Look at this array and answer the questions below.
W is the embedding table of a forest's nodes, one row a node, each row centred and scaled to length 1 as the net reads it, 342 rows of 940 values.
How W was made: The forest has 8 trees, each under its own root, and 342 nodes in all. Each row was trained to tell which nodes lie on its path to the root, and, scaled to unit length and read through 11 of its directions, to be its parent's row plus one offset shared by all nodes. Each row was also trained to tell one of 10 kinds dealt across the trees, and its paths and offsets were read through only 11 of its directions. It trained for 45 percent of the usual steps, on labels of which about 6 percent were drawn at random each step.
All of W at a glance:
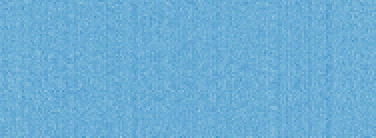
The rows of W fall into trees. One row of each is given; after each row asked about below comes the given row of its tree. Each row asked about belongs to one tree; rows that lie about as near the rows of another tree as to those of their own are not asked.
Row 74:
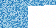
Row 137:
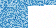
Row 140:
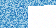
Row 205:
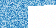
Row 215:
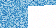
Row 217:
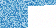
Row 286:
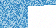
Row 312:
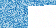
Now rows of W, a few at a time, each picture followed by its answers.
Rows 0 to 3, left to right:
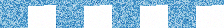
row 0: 286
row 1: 205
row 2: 205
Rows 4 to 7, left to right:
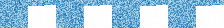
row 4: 312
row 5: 74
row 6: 312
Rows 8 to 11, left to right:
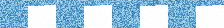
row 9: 217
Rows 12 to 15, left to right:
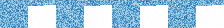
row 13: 215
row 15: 205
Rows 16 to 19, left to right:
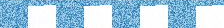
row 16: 74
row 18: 74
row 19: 312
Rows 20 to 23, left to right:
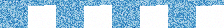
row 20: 217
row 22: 205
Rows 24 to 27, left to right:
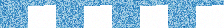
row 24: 74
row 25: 286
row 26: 205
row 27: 312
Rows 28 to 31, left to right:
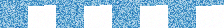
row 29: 217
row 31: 137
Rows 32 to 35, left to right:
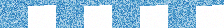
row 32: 286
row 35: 312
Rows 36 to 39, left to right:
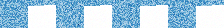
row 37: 286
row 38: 74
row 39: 217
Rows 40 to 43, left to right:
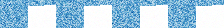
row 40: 217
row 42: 312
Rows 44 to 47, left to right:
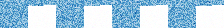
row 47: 137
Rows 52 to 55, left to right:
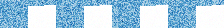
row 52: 286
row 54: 205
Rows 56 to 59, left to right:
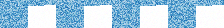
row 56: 215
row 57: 137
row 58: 312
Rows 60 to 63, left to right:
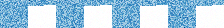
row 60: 137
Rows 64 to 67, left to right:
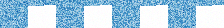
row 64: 312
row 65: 205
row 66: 217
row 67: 217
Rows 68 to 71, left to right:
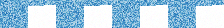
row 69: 215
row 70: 312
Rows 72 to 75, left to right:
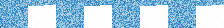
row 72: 217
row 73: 286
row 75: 217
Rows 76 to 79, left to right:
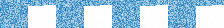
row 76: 205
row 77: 286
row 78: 205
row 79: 312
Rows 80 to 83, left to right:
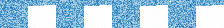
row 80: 205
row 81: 205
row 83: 137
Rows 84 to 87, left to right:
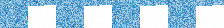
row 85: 140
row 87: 74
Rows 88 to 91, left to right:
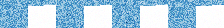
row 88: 205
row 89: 312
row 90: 205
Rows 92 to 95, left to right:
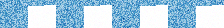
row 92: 312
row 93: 312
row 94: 74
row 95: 312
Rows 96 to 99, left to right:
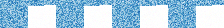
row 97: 137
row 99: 215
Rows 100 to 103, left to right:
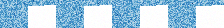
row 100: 312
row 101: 205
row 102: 217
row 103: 286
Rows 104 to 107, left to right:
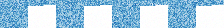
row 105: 286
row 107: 312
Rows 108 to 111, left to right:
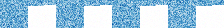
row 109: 74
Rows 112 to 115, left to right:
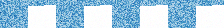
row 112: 215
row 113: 286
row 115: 74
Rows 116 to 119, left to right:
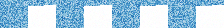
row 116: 205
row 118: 312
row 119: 312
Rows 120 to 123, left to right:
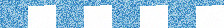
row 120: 217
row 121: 312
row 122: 137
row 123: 286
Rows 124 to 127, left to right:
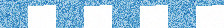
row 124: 217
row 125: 74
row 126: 205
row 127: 286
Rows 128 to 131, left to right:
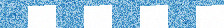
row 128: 215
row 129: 205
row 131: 205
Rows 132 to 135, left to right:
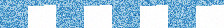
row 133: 137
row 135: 205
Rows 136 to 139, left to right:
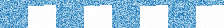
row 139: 215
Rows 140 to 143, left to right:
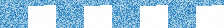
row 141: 74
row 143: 140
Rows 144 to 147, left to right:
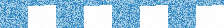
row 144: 215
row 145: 312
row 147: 217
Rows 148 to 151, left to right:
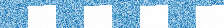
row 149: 205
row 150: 205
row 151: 217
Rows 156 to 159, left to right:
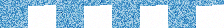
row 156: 217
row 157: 312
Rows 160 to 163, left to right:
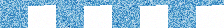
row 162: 140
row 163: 312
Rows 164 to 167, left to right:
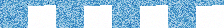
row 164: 74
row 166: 286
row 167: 74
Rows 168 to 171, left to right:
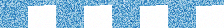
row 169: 205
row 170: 286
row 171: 137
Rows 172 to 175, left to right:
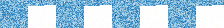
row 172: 74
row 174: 74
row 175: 140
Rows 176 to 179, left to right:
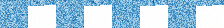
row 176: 312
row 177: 217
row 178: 74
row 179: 312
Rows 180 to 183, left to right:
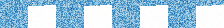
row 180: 312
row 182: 140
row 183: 217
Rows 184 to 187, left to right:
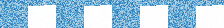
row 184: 205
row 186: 215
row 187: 312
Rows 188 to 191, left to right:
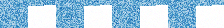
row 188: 312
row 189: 137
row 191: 74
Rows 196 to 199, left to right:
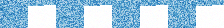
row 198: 312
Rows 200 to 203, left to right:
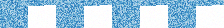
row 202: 215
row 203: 215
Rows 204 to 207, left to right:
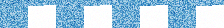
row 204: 205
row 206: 286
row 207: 312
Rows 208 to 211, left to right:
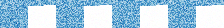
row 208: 140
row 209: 137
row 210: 217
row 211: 137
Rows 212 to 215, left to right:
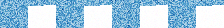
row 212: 140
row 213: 217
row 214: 217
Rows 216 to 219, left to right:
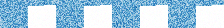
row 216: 286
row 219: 74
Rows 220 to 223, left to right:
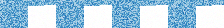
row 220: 217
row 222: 205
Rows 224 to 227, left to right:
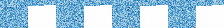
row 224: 137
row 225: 286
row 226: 286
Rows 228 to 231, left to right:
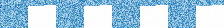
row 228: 286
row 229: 74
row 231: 205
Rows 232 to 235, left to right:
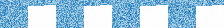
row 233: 312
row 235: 286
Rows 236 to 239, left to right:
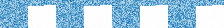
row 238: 74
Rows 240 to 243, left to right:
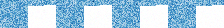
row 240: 74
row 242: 74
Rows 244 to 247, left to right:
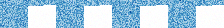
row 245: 74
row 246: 286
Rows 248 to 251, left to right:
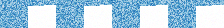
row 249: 217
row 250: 74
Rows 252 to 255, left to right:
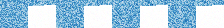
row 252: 217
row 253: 74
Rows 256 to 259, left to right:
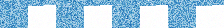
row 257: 215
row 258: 286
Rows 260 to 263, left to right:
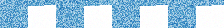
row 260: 312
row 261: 205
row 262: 286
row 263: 140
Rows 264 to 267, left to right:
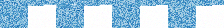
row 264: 74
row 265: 205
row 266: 137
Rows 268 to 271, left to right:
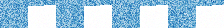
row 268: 312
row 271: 217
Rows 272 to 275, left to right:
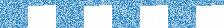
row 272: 217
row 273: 205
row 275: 205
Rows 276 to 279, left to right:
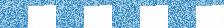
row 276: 74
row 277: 312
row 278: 137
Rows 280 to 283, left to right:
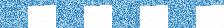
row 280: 312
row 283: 74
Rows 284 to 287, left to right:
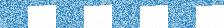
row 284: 286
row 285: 205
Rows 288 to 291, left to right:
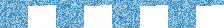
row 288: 215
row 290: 74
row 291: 205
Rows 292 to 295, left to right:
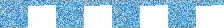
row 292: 205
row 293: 74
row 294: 205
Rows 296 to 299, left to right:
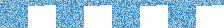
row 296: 312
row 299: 74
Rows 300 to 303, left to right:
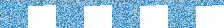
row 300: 74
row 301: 137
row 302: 205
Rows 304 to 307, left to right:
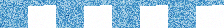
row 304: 205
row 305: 74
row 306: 137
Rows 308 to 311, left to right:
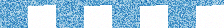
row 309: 286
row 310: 286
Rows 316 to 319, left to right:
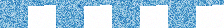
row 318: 217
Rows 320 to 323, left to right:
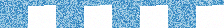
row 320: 286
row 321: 205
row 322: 215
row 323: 312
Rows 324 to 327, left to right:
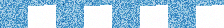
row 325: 312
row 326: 217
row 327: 74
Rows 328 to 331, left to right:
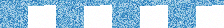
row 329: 217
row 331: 140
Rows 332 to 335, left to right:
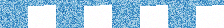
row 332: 217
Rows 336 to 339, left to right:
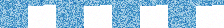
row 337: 312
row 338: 140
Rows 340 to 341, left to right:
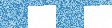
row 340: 286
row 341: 205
